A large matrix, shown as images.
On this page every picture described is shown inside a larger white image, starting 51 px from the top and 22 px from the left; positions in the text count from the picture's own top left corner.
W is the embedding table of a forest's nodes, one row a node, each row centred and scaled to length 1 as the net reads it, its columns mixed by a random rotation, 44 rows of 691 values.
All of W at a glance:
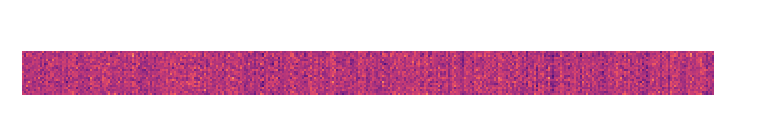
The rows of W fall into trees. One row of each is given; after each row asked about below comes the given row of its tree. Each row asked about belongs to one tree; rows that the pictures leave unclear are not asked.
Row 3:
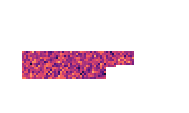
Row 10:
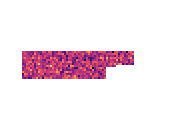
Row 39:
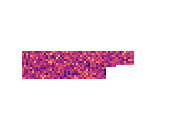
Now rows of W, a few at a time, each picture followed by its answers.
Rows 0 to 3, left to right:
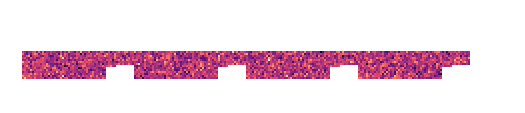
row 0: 3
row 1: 10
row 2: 3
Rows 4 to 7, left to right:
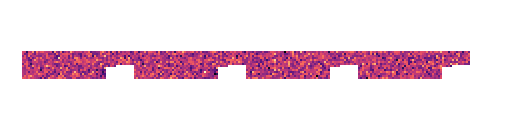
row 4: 3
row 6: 39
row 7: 10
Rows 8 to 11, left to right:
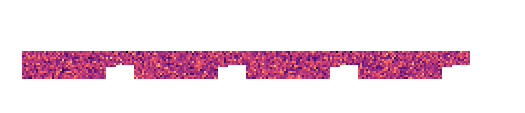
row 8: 10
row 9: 3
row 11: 39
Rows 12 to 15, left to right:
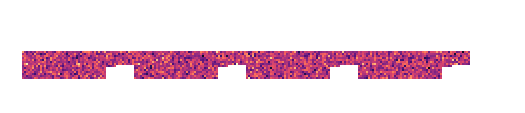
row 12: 10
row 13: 10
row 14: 3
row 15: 10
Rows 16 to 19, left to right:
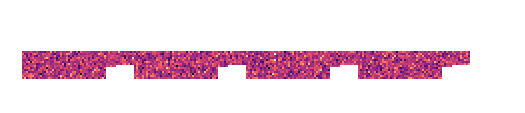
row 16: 3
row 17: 3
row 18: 39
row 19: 39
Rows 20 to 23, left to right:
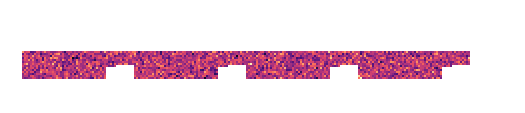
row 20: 10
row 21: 3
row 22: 10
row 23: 3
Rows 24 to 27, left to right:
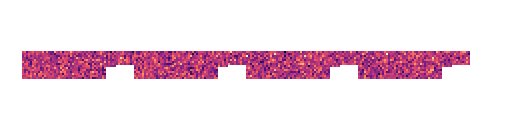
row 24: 3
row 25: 3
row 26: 39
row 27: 39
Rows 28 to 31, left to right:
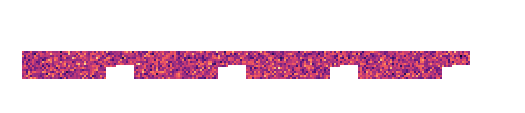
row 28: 39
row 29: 10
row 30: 3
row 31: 3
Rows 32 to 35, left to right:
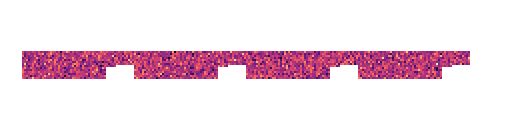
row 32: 39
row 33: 3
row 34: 3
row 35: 3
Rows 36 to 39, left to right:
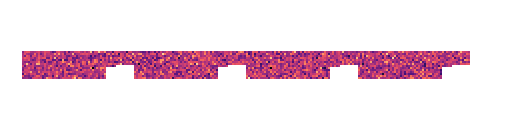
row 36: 10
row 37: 39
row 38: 3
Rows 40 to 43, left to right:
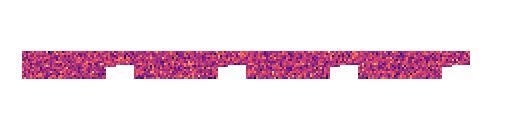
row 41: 10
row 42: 10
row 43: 10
